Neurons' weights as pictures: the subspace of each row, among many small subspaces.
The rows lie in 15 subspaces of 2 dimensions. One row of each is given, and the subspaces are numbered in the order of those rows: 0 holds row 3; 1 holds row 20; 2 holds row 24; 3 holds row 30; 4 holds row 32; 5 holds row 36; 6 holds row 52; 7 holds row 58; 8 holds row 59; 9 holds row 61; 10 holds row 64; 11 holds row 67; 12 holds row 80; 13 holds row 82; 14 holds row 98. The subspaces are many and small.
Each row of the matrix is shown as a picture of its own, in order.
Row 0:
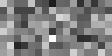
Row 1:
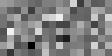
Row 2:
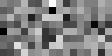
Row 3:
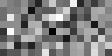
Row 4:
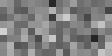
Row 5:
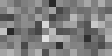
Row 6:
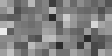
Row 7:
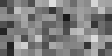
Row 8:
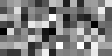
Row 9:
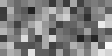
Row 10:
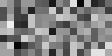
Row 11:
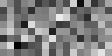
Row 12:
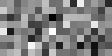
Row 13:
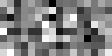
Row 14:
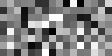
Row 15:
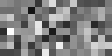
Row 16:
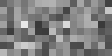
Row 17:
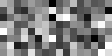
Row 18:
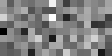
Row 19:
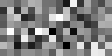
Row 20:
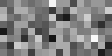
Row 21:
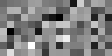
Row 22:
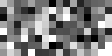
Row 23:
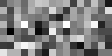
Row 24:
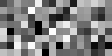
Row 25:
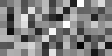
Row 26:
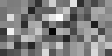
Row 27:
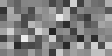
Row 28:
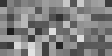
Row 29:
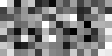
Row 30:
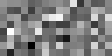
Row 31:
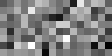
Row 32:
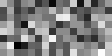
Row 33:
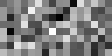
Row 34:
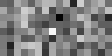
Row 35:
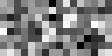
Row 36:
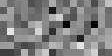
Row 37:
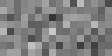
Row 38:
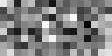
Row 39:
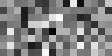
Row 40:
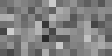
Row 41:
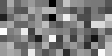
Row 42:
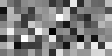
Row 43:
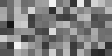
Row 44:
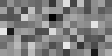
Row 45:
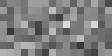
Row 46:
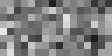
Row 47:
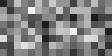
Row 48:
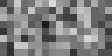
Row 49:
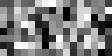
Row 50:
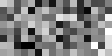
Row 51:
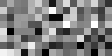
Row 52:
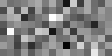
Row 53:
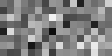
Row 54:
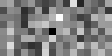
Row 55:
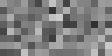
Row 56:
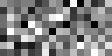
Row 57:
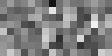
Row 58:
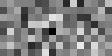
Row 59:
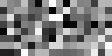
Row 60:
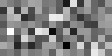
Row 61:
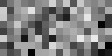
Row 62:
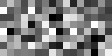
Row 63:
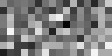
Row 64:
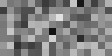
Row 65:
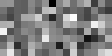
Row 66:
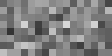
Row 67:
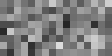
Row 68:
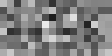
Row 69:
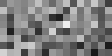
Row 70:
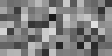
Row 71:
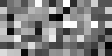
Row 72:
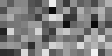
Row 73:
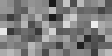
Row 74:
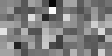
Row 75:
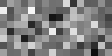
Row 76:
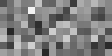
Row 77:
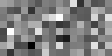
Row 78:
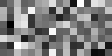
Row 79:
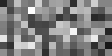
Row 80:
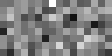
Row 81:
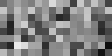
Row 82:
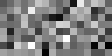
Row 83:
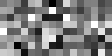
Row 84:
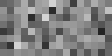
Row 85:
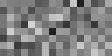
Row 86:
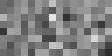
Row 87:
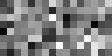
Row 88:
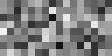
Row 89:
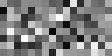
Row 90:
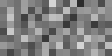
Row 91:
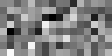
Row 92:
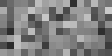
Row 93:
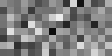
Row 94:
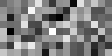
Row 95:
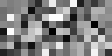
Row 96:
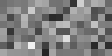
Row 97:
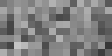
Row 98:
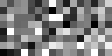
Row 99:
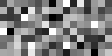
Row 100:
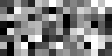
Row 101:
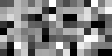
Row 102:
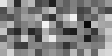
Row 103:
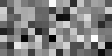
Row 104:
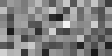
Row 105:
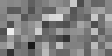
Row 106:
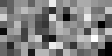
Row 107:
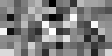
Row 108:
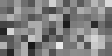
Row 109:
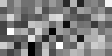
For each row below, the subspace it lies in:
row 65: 12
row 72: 14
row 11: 4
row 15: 2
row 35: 4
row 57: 5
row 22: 9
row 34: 7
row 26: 0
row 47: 2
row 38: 13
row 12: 10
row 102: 13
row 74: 8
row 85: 4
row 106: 9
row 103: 1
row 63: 14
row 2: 8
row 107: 0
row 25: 12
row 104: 14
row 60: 6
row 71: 8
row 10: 12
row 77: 3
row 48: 0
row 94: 0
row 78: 12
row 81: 14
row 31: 13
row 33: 0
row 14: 7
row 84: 8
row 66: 5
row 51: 14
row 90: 12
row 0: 10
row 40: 2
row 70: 7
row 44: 6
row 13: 0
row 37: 10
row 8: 7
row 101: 12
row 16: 5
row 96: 13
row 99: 6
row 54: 7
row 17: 1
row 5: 2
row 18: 6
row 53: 10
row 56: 4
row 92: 8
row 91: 3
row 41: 6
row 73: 4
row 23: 5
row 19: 6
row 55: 8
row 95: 0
